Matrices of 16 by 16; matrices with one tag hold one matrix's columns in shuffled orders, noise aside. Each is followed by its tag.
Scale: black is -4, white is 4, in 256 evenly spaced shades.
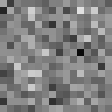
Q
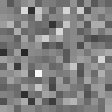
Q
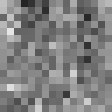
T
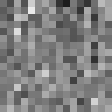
T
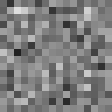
Q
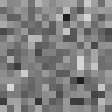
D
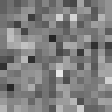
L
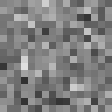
D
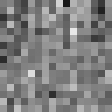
T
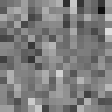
T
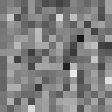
L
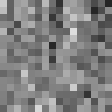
T
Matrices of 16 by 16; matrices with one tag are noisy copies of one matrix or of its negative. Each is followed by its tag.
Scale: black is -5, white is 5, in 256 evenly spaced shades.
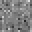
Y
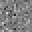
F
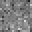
Y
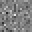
F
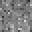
Y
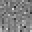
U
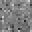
Y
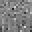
U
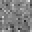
Y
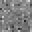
Y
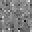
Y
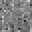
Y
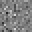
F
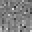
U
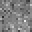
Y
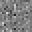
F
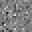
F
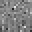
U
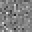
F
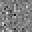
F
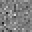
F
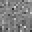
U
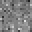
Y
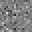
F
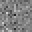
F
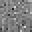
U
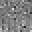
U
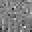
U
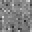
Y
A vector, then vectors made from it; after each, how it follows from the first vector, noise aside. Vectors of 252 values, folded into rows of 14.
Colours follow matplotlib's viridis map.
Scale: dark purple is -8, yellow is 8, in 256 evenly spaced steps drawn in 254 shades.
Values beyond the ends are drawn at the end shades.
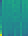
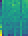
scaled up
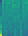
copied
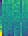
scaled up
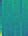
copied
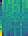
scaled up
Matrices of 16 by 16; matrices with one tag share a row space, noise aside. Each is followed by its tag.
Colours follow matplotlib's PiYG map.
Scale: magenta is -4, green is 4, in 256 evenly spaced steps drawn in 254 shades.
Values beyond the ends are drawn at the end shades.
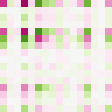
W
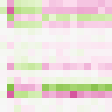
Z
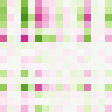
W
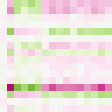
Z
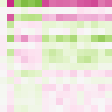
Z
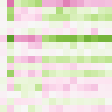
Z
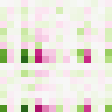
W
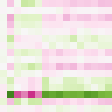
Z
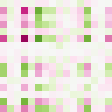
W
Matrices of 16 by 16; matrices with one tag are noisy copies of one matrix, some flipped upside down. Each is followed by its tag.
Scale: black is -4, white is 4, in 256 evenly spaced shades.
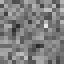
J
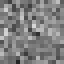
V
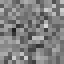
J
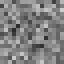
J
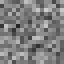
J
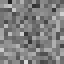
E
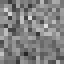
V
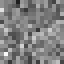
V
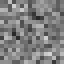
J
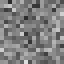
E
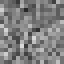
V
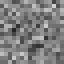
J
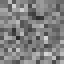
J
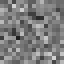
J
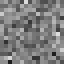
E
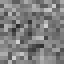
J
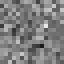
J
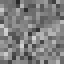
V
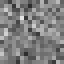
V
